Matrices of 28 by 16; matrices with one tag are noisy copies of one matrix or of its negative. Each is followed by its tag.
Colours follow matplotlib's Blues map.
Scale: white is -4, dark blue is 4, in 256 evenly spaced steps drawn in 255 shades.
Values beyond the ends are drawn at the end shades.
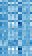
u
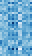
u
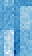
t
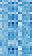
u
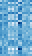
u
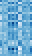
u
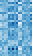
u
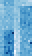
t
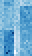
t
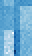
t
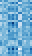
u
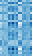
u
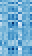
u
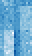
t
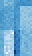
t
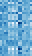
u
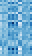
u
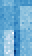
t
